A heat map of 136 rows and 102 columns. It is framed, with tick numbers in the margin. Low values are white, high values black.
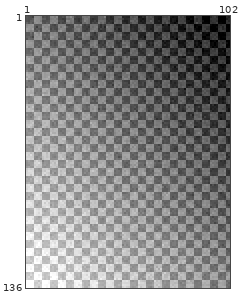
Ninth with the lowest average: bottom left. Grain: checkered. Odd rows or columns: none. Histogram: bell-shaped. Slope: up to the top right. Lone odd cells: none. Ninth with the highest average: top right. Mirror symmetry: none.
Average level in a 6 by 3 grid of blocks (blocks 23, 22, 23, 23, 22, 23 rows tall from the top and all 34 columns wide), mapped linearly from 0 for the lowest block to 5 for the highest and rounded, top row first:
3 4 5 | 2 3 4 | 2 3 4 | 1 2 3 | 1 2 3 | 0 1 2
